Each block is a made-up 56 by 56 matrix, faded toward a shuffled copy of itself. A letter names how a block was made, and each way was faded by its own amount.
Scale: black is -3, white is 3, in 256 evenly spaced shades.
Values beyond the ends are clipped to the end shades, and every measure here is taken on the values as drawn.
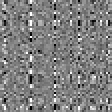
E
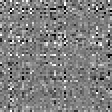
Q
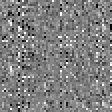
Q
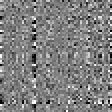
E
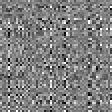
E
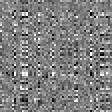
E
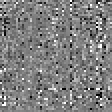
Q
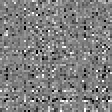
Q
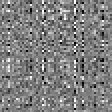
E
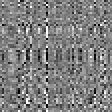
E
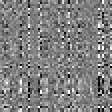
E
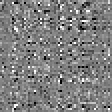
Q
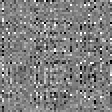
Q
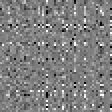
Q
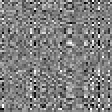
E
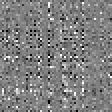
Q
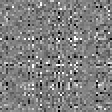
Q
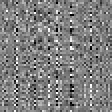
E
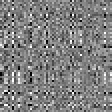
E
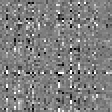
Q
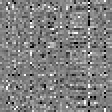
Q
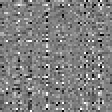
Q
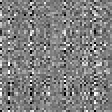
E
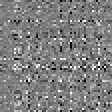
Q
